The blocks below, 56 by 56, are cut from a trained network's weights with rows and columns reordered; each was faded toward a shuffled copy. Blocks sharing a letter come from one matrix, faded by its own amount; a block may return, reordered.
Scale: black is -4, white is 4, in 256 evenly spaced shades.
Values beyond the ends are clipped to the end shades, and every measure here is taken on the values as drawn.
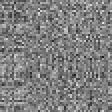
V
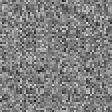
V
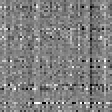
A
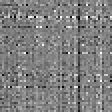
A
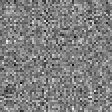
V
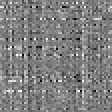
A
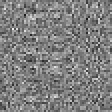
V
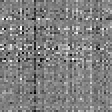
A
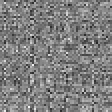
V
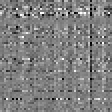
A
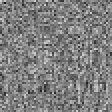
V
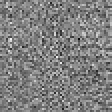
V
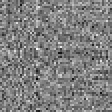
V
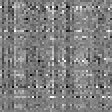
A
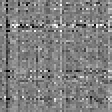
A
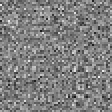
V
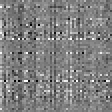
A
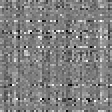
A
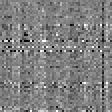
A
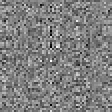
V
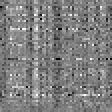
A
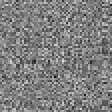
V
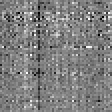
A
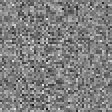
V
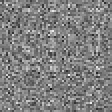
V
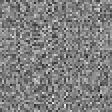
V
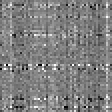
A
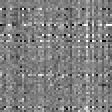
A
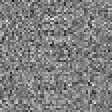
V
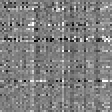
A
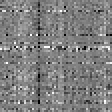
A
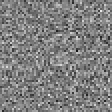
V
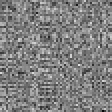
V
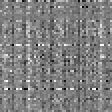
A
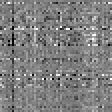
A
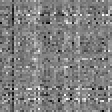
A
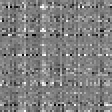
A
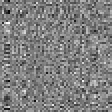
V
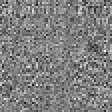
V
